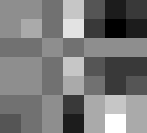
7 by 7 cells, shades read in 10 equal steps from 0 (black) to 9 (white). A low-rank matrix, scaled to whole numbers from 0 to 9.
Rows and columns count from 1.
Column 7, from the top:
2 1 5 2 3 6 6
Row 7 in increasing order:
1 3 4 5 6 6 9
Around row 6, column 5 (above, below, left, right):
4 6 2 7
